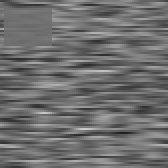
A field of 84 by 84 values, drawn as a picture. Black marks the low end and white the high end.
There is no overall slope. The top left is the smoothest part. Streaks run across, left to right. An odd patch, calmer than its surroundings, sits in the top left.
